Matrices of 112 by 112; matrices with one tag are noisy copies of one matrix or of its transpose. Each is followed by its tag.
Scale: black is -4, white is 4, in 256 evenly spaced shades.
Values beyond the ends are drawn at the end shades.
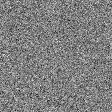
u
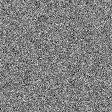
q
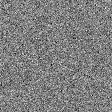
q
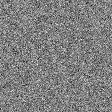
q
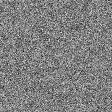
q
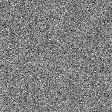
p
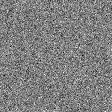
u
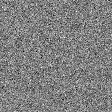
q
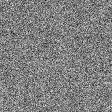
p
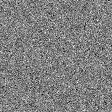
q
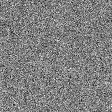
p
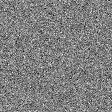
q
